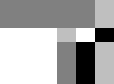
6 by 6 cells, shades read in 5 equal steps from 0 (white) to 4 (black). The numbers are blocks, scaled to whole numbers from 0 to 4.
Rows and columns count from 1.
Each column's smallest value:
0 0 0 1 0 1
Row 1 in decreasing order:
2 2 2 2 2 1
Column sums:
4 4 4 11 16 9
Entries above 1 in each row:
5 5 1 2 2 2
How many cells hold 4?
4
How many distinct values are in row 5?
4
